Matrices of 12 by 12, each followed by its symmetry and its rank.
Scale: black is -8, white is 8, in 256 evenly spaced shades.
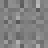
neither, rank two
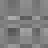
neither, rank one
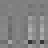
neither, rank one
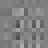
neither, rank two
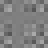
symmetric, rank one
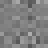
neither, rank two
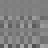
neither, rank one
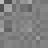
symmetric, rank two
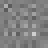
symmetric, rank two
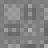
symmetric, rank two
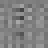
neither, rank two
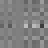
neither, rank one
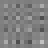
symmetric, rank one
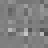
neither, rank two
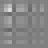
symmetric, rank one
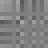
symmetric, rank one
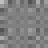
symmetric, rank one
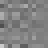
neither, rank two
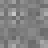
symmetric, rank two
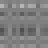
neither, rank one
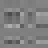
neither, rank one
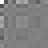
symmetric, rank one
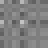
symmetric, rank one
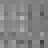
neither, rank two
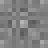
symmetric, rank two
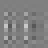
neither, rank one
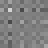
symmetric, rank two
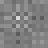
symmetric, rank two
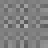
symmetric, rank one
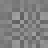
symmetric, rank two
